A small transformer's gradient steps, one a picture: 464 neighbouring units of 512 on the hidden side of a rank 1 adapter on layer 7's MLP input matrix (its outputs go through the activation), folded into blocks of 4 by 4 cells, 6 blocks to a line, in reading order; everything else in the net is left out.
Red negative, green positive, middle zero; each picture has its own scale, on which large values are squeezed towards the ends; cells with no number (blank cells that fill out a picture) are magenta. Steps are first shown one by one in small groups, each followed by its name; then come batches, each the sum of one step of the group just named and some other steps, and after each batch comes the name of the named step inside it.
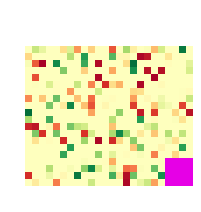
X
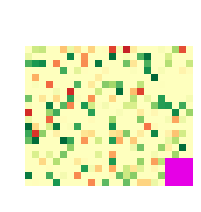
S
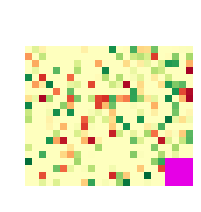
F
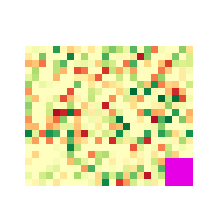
X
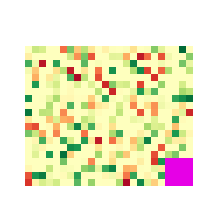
X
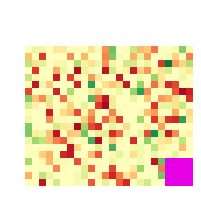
S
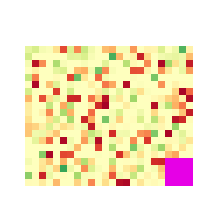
X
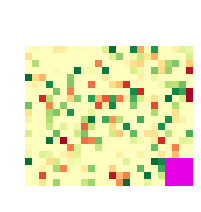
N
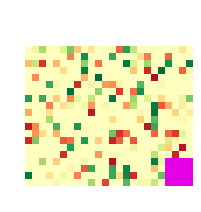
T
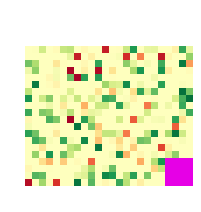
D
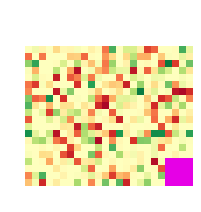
D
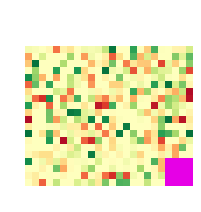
N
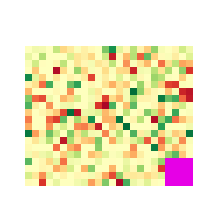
N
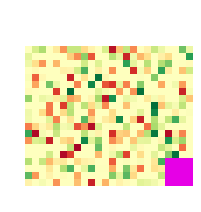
T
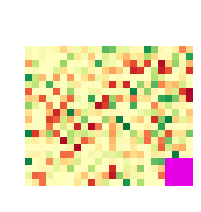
N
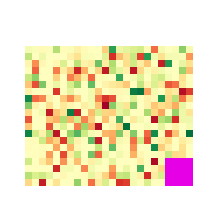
D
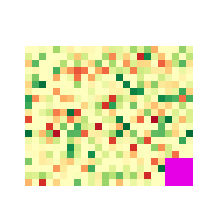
D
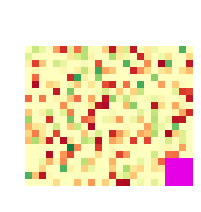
T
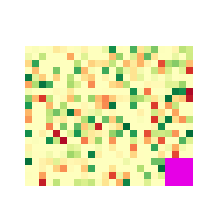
N
